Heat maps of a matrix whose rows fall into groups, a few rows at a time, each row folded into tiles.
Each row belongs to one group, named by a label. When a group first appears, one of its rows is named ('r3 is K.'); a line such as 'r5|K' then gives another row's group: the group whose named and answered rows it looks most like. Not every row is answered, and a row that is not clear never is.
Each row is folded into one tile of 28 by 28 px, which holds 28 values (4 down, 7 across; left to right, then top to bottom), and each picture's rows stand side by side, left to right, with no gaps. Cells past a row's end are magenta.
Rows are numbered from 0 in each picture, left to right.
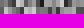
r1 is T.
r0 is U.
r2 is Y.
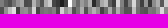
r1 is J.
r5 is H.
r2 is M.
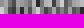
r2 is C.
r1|U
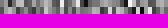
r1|H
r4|U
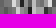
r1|U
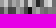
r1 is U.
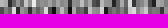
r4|H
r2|T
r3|Y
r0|C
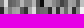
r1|T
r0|Y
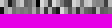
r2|U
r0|U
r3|C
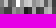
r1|J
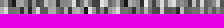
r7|J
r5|J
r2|H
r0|T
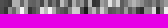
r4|C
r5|M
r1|H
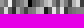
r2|J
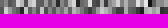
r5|Y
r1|C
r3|H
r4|C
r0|U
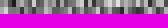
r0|T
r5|U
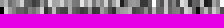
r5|M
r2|C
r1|M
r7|Y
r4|Y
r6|H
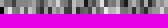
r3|H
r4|T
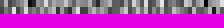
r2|J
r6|U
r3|Y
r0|M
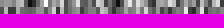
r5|T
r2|J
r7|J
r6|Y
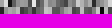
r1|H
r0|Y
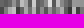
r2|T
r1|J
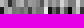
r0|U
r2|J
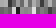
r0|C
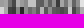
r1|C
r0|T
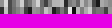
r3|T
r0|J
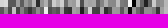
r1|Y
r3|T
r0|C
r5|M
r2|J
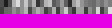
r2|U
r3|M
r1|U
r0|M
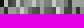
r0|H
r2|T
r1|C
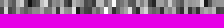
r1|M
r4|Y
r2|Y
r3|H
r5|T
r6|T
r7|Y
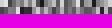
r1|Y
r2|J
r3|C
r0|Y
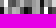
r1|Y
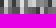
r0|J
